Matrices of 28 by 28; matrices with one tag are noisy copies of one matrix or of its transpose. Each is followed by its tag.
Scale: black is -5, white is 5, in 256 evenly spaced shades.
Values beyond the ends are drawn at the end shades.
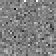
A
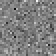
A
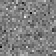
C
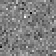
C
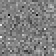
A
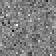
C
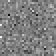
A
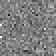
A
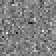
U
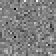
A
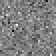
C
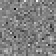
A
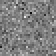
C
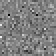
A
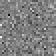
A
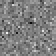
U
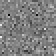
A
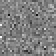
A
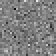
A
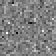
U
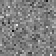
C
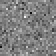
C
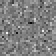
U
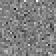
A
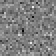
U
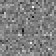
U
